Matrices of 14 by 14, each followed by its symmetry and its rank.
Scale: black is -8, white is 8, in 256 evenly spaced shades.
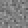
antisymmetric, full rank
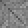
symmetric, full rank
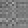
neither, rank two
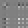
symmetric, rank one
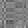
neither, rank two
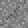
symmetric, full rank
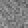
antisymmetric, full rank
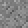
symmetric, full rank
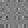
neither, rank two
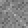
symmetric, full rank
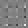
symmetric, rank one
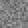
antisymmetric, full rank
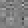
neither, rank two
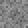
symmetric, full rank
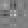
symmetric, rank one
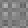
symmetric, rank one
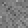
symmetric, full rank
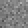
antisymmetric, full rank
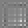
symmetric, rank one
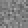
antisymmetric, full rank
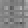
neither, rank two
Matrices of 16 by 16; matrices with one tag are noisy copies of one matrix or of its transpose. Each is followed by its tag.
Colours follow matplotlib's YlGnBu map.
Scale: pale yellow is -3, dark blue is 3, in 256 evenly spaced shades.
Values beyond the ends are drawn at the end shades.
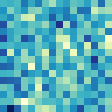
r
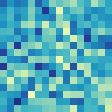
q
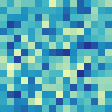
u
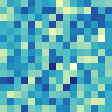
u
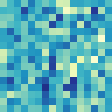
u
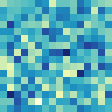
u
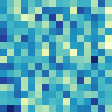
r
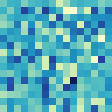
u
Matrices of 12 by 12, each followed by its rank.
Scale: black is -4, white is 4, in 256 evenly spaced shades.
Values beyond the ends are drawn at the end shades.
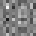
two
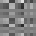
one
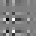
one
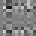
two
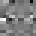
two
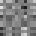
two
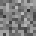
full rank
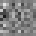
two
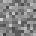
full rank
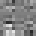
two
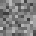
full rank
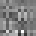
two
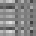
one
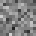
full rank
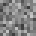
full rank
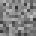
full rank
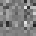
two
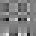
one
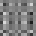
one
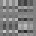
one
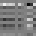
one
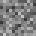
full rank
